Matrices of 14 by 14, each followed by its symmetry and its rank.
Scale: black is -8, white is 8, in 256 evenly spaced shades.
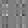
neither, rank one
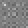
symmetric, rank three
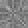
symmetric, rank three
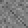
symmetric, full rank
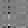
neither, rank one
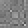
symmetric, rank three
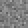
antisymmetric, full rank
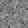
symmetric, full rank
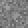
symmetric, full rank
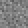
antisymmetric, full rank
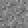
antisymmetric, full rank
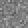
symmetric, full rank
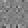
neither, rank three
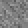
antisymmetric, full rank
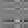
neither, rank one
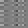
neither, rank one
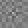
symmetric, rank two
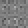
neither, rank three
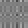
neither, rank one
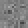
neither, rank three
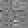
neither, rank three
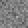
symmetric, full rank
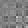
symmetric, rank two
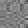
neither, rank three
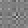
symmetric, rank two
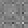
symmetric, rank two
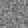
antisymmetric, full rank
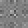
symmetric, rank two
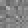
symmetric, rank three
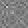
symmetric, rank three
